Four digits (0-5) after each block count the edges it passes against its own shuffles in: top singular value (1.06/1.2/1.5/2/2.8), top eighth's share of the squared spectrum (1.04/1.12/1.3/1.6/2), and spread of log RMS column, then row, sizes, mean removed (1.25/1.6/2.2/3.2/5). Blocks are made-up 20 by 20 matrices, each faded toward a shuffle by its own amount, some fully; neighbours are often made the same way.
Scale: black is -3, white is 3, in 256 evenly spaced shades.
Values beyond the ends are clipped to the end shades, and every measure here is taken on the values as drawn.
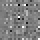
2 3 2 2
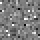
0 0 0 0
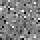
0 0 0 0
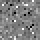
0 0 0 0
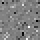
0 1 0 0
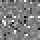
2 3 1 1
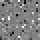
0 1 1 0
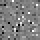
0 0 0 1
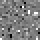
0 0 0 0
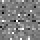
2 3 0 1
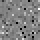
1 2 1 0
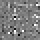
2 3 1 1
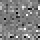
2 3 1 1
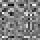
3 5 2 3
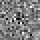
1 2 0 0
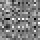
3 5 3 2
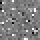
0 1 0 1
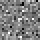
0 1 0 0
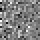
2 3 1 0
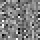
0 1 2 0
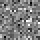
0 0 1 1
